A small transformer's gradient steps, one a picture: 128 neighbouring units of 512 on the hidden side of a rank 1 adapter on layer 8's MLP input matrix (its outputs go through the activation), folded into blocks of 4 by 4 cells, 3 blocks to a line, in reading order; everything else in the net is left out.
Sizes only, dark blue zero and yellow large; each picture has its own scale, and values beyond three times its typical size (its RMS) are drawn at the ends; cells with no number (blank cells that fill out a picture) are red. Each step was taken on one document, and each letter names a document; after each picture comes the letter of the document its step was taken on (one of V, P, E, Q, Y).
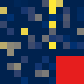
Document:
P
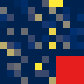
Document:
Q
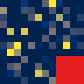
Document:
Q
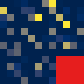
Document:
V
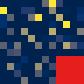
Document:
V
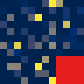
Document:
P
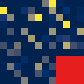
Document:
V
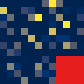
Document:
V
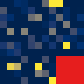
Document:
Q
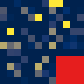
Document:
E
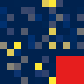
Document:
P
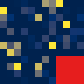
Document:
Q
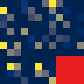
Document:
E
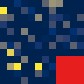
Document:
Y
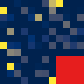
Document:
Q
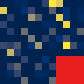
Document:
V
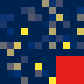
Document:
P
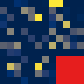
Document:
E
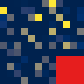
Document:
V
